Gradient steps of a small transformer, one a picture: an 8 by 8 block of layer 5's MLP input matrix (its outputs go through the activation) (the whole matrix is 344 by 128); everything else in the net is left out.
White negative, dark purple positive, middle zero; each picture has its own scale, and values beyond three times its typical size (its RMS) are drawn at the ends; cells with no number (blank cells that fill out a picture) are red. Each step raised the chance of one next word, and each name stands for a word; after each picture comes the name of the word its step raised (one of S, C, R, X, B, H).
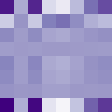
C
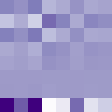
C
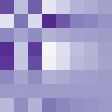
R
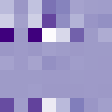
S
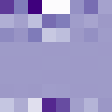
R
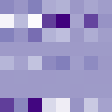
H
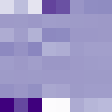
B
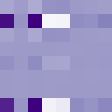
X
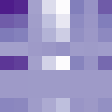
H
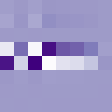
H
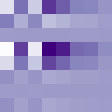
S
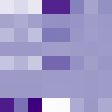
X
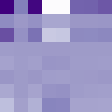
R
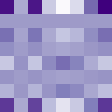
S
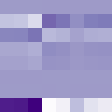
C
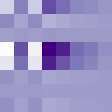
S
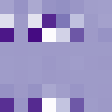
S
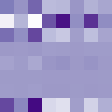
H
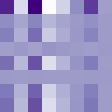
C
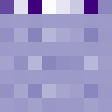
R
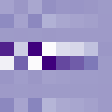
X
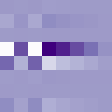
C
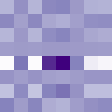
X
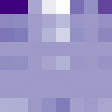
R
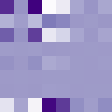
R
